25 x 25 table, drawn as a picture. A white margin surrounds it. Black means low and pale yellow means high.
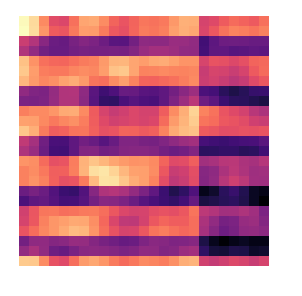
The ninth with the lowest average is the bottom right. A vertical seam about 70% of the way across splits the table, and the left part is higher. Horizontal stripes repeat 5 times down the table. On average the colour sits 50% of the way up the scale.
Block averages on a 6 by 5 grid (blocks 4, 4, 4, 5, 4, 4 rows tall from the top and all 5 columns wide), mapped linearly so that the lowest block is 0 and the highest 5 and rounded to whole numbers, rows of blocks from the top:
4 3 3 3 3
5 5 5 4 3
5 4 3 5 3
4 4 4 2 1
3 3 2 1 0
4 4 3 2 0
